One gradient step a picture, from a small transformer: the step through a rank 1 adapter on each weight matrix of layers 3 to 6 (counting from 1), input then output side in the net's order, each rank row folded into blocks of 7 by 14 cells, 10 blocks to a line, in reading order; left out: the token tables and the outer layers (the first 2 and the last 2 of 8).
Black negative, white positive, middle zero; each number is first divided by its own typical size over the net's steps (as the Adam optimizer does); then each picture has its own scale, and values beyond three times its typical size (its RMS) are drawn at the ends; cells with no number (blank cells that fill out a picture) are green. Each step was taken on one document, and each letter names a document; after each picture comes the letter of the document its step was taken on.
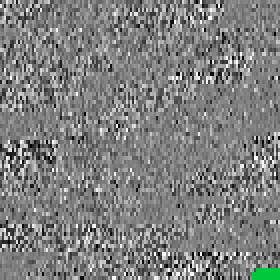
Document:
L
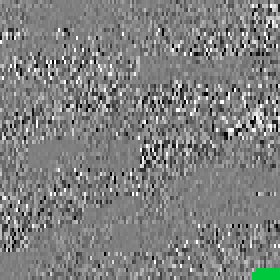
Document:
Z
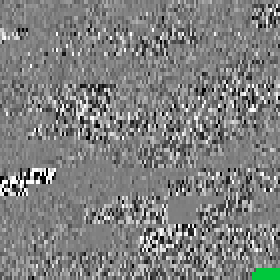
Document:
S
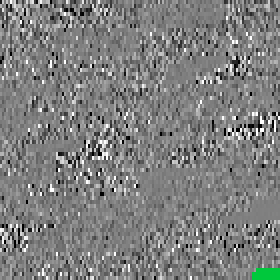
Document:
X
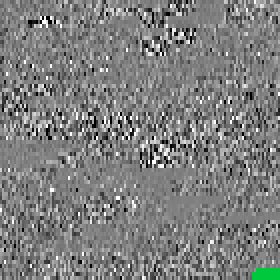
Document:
S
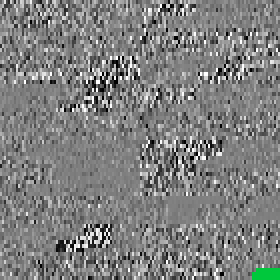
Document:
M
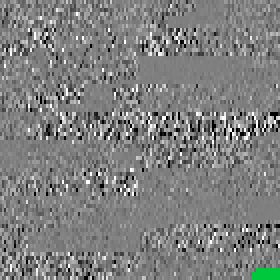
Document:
X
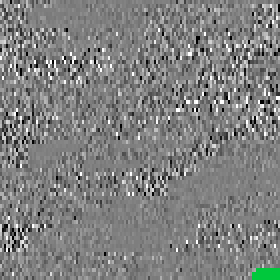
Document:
Z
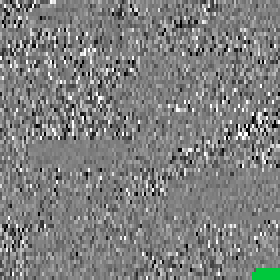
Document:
Z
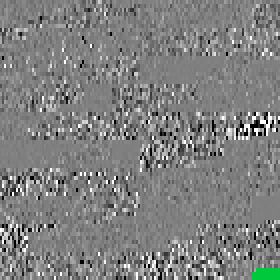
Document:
X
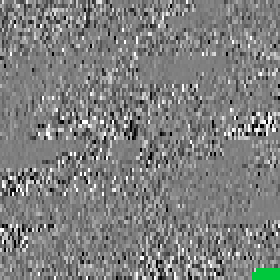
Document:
X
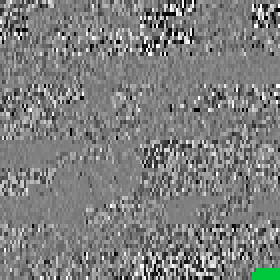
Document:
S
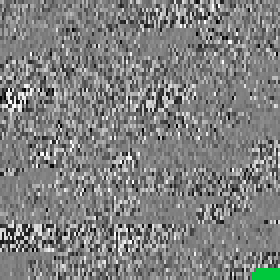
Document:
L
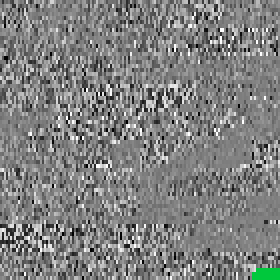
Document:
L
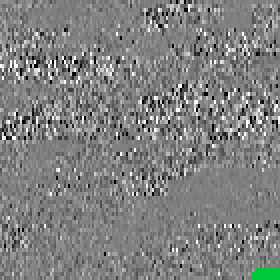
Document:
Z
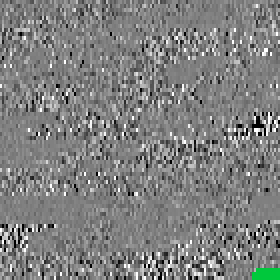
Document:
X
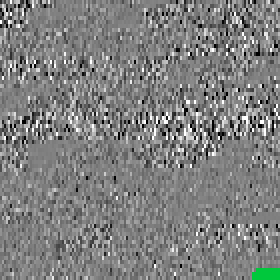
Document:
Z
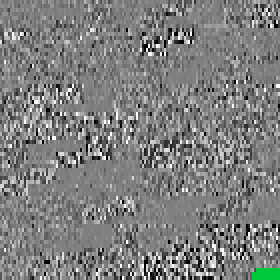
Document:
S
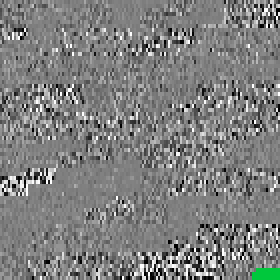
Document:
S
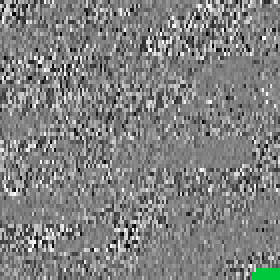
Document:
L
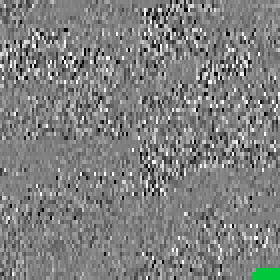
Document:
Z
